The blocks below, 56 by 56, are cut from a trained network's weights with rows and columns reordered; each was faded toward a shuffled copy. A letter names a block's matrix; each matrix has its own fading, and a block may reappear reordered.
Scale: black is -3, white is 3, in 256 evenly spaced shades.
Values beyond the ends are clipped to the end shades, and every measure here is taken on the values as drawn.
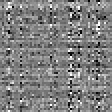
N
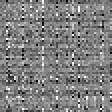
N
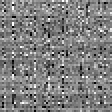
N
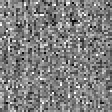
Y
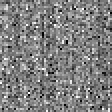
Y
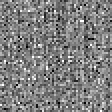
Y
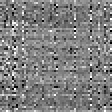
N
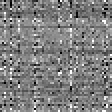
N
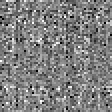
Y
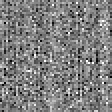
Y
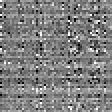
N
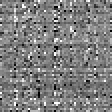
N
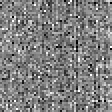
Y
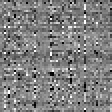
N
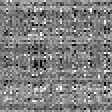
N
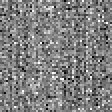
Y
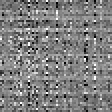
N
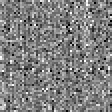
Y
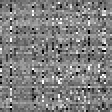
N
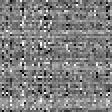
N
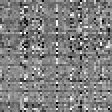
N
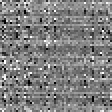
N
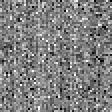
Y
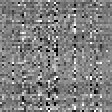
N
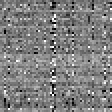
N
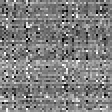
N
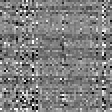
N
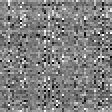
N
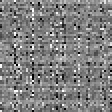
N
